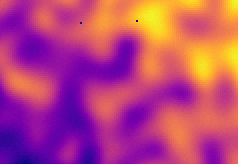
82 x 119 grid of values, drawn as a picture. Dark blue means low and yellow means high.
Neither half mirrors the other. Overall the values sit about 50% of the way up the scale. There is an overall slope up to the top right. There are no regular stripes. The bottom left is the ninth with the lowest average. Two lone cells stand out, each far lower than its neighbours.
